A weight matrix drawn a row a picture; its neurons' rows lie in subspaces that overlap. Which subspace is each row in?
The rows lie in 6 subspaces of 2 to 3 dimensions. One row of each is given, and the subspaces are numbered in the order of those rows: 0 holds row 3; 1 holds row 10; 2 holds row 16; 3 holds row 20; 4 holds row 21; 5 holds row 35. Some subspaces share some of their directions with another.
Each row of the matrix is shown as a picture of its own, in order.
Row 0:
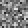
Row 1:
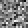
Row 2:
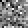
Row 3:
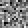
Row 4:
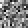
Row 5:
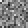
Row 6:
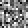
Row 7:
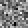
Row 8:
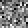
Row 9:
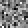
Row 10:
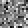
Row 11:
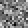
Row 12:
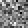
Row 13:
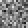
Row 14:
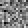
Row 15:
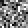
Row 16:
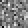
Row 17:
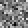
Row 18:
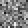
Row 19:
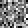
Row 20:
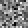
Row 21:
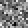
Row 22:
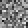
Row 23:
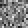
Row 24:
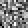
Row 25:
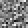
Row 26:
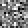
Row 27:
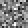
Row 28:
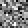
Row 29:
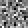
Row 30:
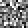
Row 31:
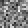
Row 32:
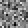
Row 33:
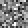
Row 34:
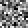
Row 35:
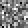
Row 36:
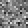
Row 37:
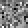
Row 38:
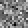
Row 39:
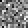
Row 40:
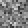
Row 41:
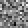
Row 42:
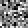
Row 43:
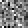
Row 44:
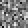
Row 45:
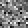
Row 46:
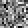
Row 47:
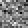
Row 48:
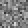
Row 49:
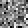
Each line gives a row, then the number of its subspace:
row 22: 2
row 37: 5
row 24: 2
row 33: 3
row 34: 2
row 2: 2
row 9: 5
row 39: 2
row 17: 4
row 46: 1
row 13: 2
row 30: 0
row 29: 0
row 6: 0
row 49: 1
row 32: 5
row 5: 5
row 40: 5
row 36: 3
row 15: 1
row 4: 1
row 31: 1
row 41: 5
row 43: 2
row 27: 3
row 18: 1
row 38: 4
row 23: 1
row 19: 1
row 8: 5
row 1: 3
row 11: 4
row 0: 2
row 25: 3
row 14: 0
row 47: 0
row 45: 3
